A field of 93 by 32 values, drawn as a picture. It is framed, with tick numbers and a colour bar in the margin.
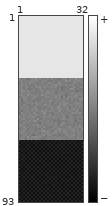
The table splits into 3 rows of 1 panel. Panel 1,1: very high, flat. Panel 2,1: middling, fine-grained, faint in contrast. Panel 3,1: very low, checkered, faint in contrast.
